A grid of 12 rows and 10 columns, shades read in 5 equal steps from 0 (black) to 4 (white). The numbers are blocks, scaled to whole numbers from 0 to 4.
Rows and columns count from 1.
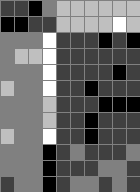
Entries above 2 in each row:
6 6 1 3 1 2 1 1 2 0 0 0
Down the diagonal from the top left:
1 0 2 4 1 1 1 1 1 2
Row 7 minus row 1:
1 1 2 1 -2 -2 -2 -3 -3 -3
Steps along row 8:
same same up down same down up same same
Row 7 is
2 2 2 3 1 1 1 0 0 0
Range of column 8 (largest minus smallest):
3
